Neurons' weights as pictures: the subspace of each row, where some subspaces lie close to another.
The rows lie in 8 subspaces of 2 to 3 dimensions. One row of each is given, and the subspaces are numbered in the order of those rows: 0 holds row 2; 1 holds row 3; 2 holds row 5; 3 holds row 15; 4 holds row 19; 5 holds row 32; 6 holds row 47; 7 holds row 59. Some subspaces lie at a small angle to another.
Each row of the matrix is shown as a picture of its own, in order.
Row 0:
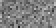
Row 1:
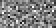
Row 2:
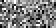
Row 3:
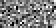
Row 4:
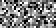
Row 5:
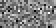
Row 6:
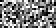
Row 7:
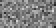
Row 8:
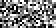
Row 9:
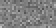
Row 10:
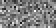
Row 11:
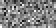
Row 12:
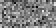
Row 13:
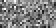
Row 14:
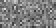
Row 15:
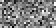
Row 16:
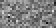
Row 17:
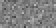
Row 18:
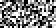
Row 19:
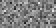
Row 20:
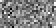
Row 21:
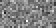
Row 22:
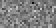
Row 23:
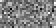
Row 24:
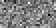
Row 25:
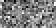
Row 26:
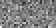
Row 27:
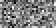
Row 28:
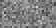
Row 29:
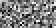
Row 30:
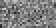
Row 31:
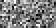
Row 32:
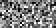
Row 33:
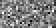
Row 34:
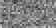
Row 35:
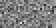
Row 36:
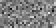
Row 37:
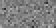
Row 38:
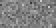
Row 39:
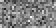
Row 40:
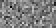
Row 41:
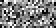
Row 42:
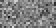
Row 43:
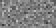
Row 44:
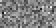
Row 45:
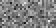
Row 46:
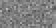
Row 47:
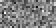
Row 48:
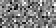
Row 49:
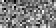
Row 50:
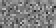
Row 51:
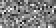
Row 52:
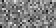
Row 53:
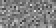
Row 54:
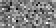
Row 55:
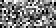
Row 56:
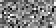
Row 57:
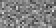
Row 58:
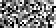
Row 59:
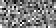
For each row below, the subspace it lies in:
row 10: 1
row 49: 0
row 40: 5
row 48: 4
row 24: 0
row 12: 6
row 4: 4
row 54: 5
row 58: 3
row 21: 6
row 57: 0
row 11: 7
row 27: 7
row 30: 7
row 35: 2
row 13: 0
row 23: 4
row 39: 7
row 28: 6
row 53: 1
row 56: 7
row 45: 4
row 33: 1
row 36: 3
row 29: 5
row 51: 2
